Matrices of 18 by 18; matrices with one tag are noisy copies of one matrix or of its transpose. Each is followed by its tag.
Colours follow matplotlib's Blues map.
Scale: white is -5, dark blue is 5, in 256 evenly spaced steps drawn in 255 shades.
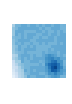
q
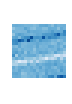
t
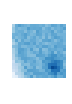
q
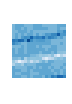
t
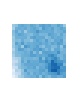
q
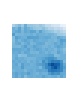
q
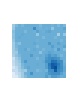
q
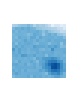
q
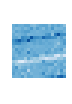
t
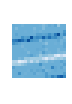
t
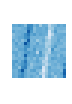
t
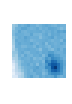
q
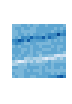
t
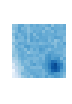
q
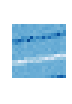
t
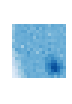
q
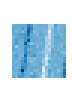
t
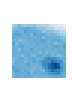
q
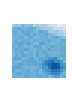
q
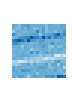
t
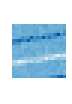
t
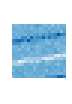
t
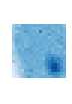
q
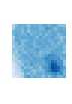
q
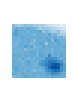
q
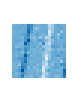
t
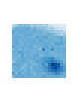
q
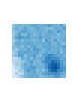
q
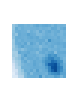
q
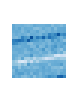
t
